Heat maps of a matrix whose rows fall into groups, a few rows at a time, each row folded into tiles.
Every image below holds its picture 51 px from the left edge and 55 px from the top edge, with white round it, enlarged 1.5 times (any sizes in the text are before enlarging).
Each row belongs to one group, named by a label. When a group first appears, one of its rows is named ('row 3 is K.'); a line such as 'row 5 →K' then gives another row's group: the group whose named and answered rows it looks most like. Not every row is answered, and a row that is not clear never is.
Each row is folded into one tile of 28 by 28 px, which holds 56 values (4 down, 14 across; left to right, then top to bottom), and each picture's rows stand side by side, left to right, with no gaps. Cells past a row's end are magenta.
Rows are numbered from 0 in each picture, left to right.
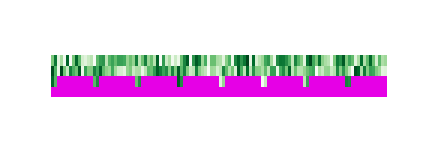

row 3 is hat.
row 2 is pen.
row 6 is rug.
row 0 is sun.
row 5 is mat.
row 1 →hat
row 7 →sun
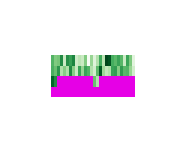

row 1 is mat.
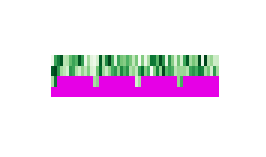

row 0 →hat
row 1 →mat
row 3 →pen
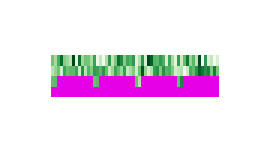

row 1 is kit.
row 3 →pen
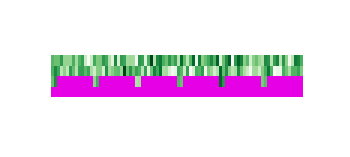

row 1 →pen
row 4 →hat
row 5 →rug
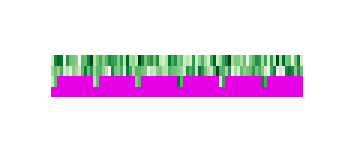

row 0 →rug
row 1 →mat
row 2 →rug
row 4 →rug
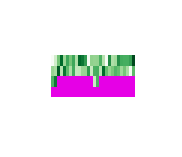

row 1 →kit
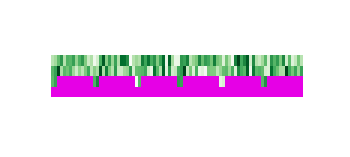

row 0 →hat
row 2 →mat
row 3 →hat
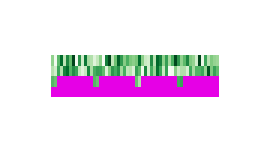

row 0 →pen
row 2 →kit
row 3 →pen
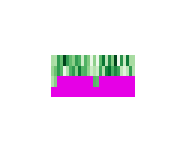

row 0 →mat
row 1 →pen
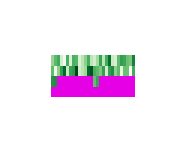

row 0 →sun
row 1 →kit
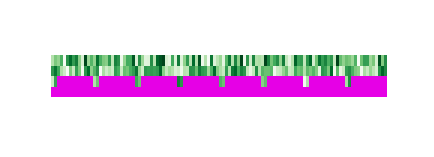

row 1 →rug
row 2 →sun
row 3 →pen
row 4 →pen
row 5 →rug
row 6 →mat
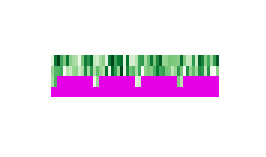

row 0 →rug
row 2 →mat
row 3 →kit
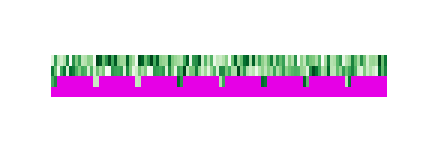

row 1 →mat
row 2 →mat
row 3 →hat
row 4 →kit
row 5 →pen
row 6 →sun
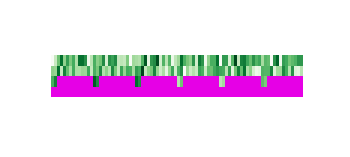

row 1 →hat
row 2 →hat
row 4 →kit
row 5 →kit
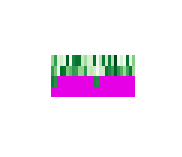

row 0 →sun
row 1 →pen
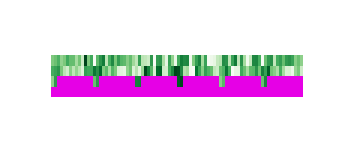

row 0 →rug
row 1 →hat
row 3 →hat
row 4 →rug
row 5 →hat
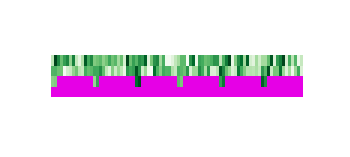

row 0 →rug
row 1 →rug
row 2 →hat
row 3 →kit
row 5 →hat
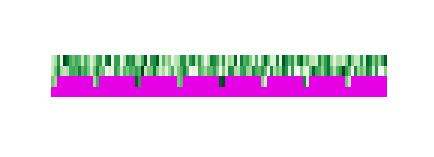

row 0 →mat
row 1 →rug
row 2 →hat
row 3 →rug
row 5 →kit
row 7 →kit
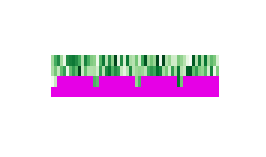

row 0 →mat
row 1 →pen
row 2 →pen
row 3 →sun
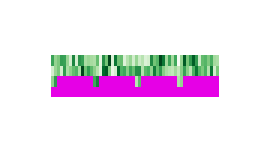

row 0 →pen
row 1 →sun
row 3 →mat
